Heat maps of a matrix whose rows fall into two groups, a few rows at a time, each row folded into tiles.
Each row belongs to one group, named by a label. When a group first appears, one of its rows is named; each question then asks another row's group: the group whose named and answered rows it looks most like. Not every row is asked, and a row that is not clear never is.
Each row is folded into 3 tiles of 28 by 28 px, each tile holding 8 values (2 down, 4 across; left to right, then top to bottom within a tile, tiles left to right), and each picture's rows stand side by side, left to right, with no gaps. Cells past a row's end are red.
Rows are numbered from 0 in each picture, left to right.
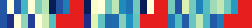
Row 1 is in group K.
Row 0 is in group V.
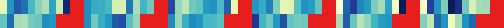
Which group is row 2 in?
K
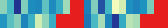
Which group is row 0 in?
V
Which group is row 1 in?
V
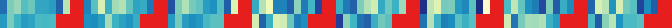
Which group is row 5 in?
K
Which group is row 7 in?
V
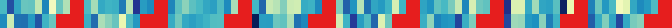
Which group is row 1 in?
V
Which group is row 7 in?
V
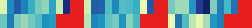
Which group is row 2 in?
V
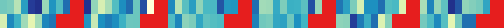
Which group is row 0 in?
V
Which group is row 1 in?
K
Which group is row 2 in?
V
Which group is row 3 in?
K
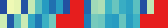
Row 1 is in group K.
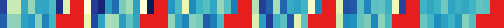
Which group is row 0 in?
K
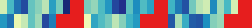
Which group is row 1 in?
V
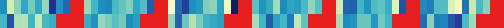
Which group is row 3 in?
K
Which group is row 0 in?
V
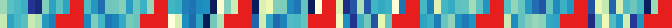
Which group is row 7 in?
K
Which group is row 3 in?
K
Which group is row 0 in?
V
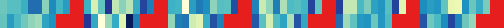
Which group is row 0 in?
V
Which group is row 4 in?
K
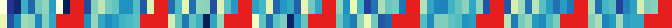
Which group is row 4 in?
V
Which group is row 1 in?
K
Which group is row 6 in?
V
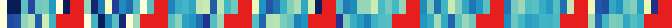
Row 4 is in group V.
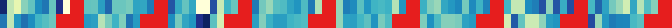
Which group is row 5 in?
V
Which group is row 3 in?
K
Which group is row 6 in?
V
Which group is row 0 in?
K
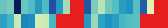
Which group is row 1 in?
K
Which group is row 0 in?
V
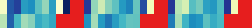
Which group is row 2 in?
K
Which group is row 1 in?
K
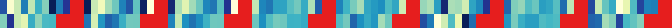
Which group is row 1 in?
K
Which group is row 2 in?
K
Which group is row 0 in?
V
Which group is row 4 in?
K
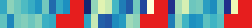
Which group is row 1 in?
K
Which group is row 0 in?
V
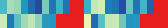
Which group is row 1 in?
V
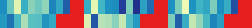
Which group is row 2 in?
V
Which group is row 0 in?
V
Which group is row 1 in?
V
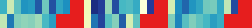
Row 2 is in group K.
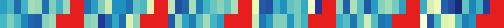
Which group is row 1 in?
K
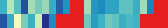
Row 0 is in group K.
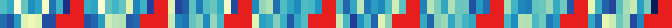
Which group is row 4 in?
K
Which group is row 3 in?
V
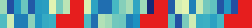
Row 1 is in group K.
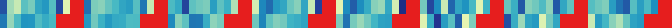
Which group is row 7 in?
V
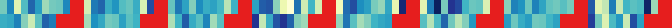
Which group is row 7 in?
K
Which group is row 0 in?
V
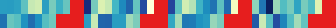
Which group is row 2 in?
K
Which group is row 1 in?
K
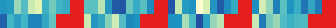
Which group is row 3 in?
V
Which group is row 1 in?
V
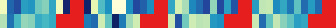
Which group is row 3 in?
V
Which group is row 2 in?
V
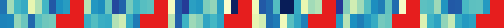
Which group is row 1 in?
V
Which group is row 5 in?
V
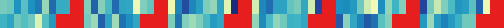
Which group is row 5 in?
K
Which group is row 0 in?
V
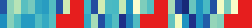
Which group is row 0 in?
K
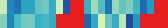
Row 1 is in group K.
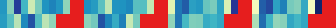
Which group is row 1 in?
K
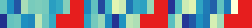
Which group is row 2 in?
K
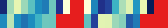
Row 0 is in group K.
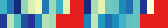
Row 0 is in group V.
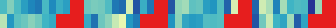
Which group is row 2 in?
K
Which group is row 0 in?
V
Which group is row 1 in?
V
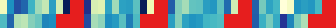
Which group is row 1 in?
K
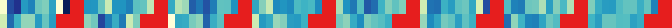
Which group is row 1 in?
K
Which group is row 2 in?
V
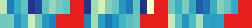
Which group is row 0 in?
V
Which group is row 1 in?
K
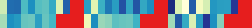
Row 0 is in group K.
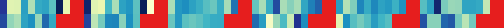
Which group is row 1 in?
K
